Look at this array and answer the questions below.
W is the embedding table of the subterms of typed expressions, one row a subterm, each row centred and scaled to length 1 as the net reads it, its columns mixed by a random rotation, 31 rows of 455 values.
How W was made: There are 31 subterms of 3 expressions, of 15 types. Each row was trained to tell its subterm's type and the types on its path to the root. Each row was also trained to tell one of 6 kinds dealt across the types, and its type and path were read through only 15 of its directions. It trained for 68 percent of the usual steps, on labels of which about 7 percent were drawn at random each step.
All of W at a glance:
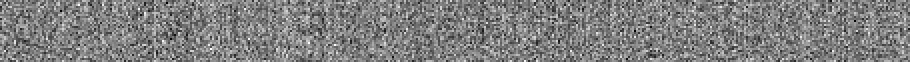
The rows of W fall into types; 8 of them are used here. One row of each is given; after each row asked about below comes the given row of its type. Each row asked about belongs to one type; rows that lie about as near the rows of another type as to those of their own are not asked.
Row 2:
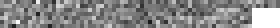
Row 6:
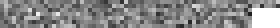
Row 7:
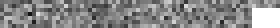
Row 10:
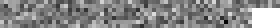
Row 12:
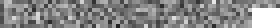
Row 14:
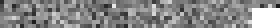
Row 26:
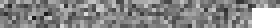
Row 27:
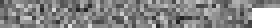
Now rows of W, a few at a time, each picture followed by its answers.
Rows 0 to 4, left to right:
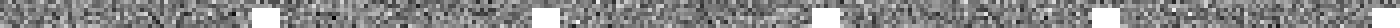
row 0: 12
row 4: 12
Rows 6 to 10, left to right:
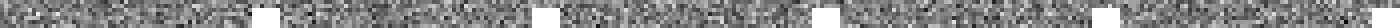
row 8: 26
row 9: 10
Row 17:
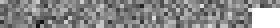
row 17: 6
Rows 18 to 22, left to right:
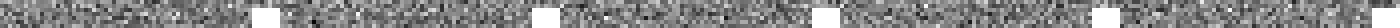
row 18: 10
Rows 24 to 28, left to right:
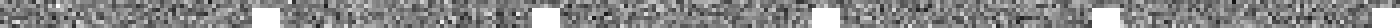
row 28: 27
